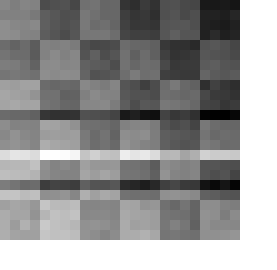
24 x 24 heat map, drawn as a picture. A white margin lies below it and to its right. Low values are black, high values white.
Ninth with the lowest average: top right. Odd lines: rows 12, 16 and 19. Slope: up to the bottom left.
